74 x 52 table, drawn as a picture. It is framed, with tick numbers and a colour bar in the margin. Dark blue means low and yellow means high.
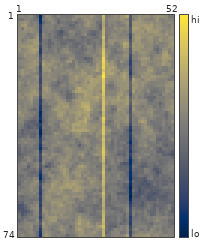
Columns 8, 29 and 38 differ from the columns beside them. The ninth with the lowest average is the bottom right. The grain runs up and down.
